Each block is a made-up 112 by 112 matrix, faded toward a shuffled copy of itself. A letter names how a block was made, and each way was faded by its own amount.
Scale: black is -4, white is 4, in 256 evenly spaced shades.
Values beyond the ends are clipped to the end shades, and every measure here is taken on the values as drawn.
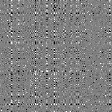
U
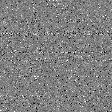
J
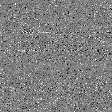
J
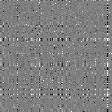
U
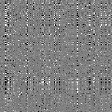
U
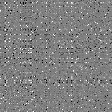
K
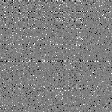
K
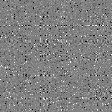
K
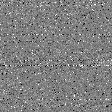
J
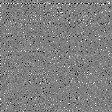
K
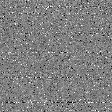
J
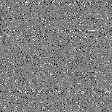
J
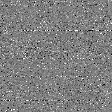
J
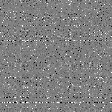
K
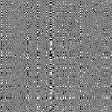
U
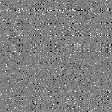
K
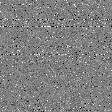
J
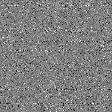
J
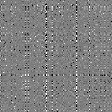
U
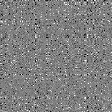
K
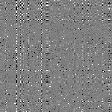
U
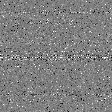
J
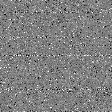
J
